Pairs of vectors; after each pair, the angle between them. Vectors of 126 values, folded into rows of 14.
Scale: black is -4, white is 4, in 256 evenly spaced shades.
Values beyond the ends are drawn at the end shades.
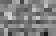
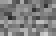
nearly opposite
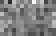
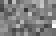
partly aligned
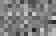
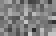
nearly parallel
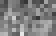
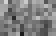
nearly opposite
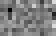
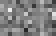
nearly opposite
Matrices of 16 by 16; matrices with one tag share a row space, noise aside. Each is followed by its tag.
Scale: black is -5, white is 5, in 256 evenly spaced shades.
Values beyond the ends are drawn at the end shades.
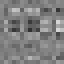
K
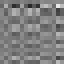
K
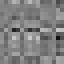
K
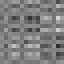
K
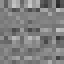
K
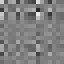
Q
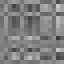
K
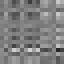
K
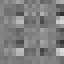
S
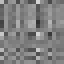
Q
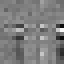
S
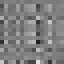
Q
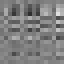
K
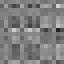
K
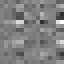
S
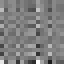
Q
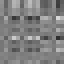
K
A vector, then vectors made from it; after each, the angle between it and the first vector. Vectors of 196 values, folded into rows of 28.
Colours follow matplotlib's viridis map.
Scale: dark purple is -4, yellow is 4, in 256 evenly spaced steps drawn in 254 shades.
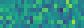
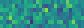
nearly parallel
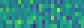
orthogonal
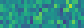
nearly parallel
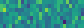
partly aligned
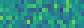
nearly parallel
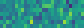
nearly opposite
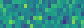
partly aligned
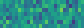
nearly opposite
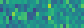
orthogonal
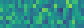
nearly parallel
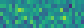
partly opposed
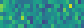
partly aligned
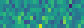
partly opposed
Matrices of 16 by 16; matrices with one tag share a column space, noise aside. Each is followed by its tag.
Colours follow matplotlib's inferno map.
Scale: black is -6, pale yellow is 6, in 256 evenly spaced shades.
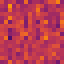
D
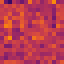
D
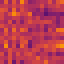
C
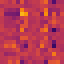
C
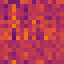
D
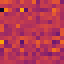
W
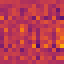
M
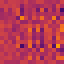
M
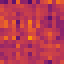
D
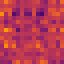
C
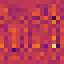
M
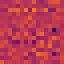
W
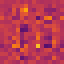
M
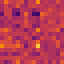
C
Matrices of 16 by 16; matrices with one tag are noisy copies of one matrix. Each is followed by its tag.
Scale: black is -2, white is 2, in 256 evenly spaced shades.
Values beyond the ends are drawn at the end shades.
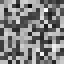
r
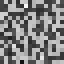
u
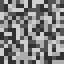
u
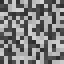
u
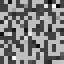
u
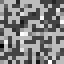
r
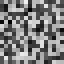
u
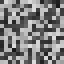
r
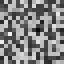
u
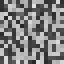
u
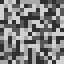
r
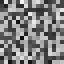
u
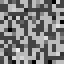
u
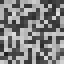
r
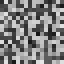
u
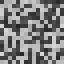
r
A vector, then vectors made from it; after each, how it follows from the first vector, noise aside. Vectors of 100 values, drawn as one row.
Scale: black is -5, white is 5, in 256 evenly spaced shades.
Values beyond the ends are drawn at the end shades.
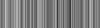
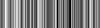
scaled up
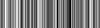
scaled up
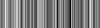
scaled up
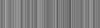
shrunk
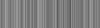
shrunk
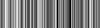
scaled up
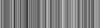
wrapped around
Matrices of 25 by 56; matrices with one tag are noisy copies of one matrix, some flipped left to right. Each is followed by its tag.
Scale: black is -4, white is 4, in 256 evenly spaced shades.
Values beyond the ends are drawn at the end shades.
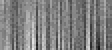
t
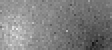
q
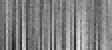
t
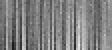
t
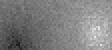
q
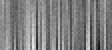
t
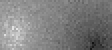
q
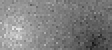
q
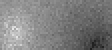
q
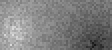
q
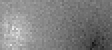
q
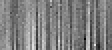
t
